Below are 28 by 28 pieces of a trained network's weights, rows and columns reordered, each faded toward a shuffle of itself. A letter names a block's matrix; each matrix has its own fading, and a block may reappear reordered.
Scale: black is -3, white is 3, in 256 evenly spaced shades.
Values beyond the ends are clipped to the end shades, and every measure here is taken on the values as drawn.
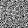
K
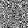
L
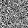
K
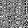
L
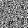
K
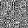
L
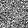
K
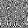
L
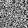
K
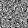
K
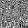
L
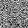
K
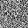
K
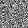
K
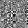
L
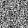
K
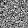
K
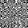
L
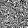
K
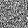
K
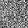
K
